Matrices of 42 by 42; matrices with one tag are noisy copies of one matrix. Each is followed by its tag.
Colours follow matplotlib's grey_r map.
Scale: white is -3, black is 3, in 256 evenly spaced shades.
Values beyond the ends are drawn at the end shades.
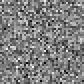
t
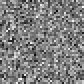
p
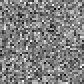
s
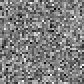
s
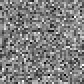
s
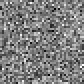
s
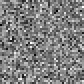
p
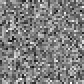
p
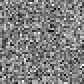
s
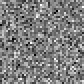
p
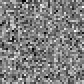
p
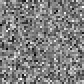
p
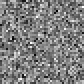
p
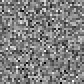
t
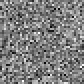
s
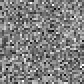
s
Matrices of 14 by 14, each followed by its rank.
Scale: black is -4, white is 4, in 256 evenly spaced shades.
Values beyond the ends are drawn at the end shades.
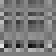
one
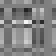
one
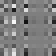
one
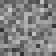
full rank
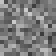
full rank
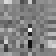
three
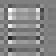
one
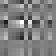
one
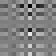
one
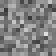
full rank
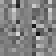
three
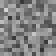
full rank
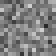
full rank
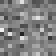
three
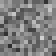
full rank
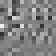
three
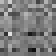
three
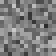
full rank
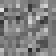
three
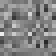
three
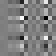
one
